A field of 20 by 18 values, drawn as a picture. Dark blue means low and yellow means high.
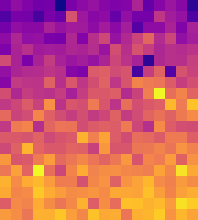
Ninth with the lowest average: top left. Grain: fine. Ninth with the highest average: bottom right. Slope: up to the bottom.
